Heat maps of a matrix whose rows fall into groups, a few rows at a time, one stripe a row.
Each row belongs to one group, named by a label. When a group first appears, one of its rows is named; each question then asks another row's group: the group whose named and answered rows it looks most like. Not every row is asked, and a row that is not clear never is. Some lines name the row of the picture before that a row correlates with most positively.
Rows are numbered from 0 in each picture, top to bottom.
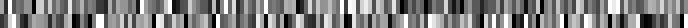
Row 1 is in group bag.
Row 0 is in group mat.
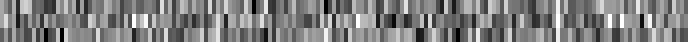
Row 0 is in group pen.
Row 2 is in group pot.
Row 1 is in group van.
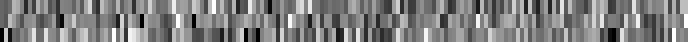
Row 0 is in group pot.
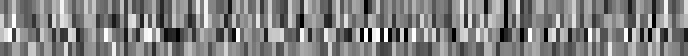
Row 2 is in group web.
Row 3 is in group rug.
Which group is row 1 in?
van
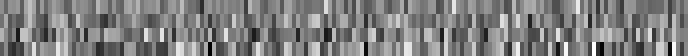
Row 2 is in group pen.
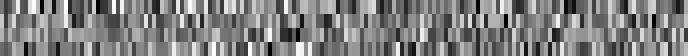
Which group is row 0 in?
rug
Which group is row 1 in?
van
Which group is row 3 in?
pot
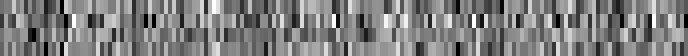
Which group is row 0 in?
pot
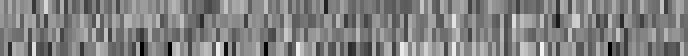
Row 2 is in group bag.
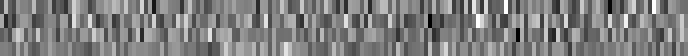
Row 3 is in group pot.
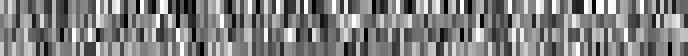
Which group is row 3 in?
pen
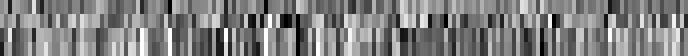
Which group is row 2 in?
mat
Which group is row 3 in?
mat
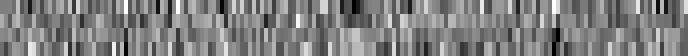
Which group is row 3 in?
rug
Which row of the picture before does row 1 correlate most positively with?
0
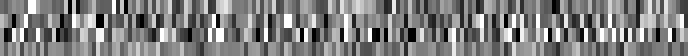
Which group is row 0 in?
rug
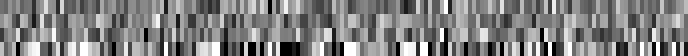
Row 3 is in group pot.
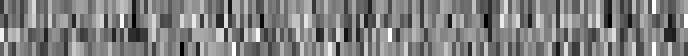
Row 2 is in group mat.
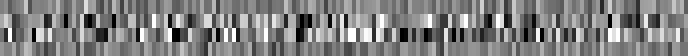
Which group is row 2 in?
mat
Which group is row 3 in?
pen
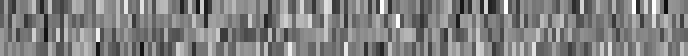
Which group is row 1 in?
pot
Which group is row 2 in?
pot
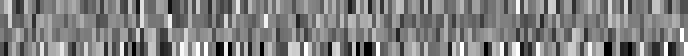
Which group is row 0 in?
web
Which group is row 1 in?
mat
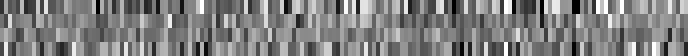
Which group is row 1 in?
mat
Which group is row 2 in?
web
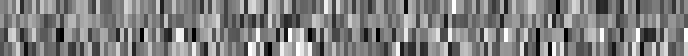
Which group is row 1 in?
pot
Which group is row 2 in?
bag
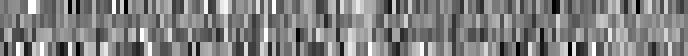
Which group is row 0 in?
rug
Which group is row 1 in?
pen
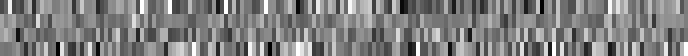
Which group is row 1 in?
van
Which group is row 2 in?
web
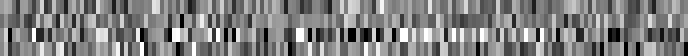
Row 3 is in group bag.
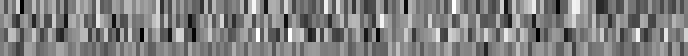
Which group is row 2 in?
bag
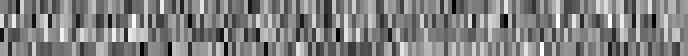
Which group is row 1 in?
van
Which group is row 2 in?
mat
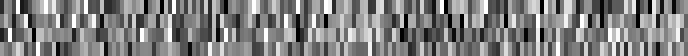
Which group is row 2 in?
mat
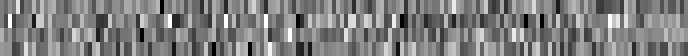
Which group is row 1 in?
mat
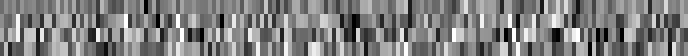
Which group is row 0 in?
pen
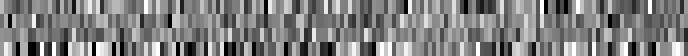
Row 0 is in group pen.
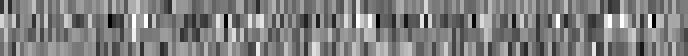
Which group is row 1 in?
van
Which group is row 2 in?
van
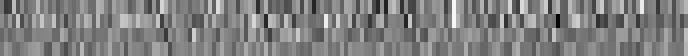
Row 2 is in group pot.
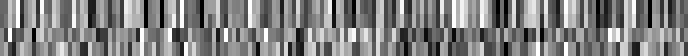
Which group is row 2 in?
mat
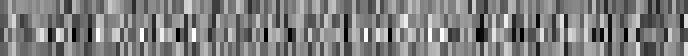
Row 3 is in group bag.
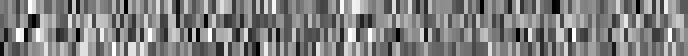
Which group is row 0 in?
rug
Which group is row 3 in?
mat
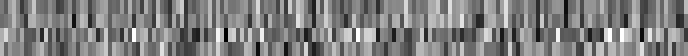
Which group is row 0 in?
bag
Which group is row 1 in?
bag
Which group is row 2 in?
van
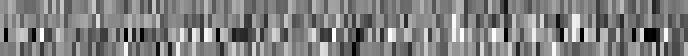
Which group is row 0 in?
van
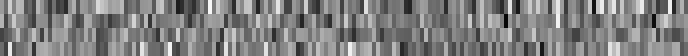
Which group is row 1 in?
van
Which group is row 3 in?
mat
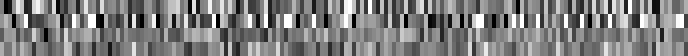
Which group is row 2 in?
pot
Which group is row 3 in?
van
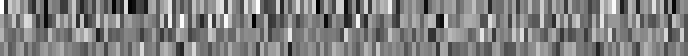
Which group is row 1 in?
pen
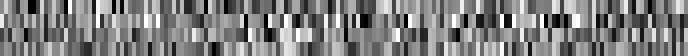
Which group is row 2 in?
pot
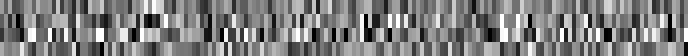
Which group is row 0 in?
van
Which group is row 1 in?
web
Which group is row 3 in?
van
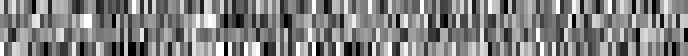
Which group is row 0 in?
van
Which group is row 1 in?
pot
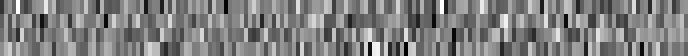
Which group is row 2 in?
pen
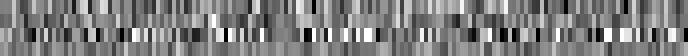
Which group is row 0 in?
bag
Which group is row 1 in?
pot
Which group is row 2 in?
van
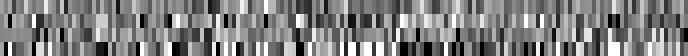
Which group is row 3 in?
mat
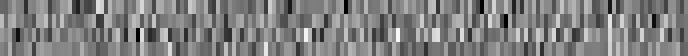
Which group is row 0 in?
bag
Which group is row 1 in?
van
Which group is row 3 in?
mat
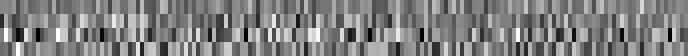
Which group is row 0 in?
web
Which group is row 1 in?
mat
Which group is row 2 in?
web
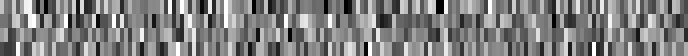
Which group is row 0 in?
pen
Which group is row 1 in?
rug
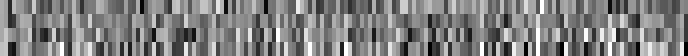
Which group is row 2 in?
web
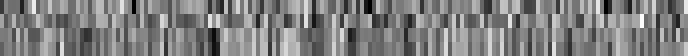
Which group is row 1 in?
web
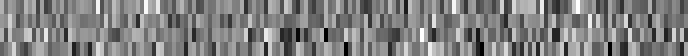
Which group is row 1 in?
web
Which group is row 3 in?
bag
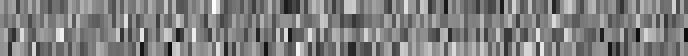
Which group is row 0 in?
pot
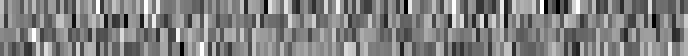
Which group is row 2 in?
rug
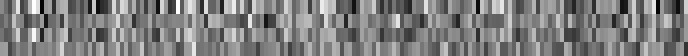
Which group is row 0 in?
rug
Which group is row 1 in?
pot
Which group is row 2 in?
rug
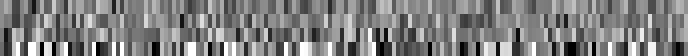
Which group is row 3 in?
rug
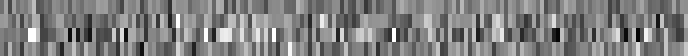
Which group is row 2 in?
rug
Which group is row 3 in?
bag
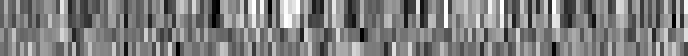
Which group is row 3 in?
rug
